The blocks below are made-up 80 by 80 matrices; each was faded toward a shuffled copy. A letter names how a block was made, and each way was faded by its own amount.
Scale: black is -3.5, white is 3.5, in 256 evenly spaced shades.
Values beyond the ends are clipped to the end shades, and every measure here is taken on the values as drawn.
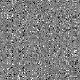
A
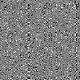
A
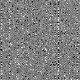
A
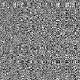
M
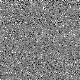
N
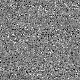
N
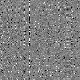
A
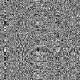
M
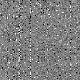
A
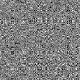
M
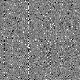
A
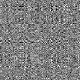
M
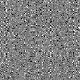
A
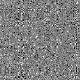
A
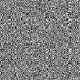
M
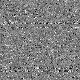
N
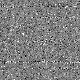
N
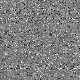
N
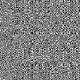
M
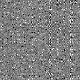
A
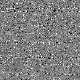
N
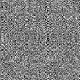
M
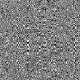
M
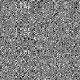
A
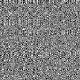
M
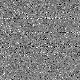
N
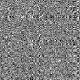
M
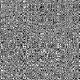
M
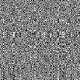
M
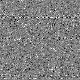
N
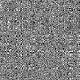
M
